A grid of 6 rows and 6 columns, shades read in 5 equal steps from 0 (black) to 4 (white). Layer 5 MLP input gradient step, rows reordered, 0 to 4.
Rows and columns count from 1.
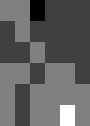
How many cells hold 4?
1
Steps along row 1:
same down up same same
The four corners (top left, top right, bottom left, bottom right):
2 1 2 2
